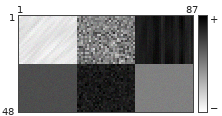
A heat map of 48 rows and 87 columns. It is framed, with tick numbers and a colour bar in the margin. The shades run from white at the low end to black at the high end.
The table splits into 2 rows of 3 panels. Panel 1,1: very low, slanting up to the right, faint in contrast. Panel 1,2: middling, fine-grained, strong in contrast. Panel 1,3: very high, streaked downward, faint in contrast. Panel 2,1: high, flat. Panel 2,2: very high, fine-grained, faint in contrast. Panel 2,3: middling, flat.
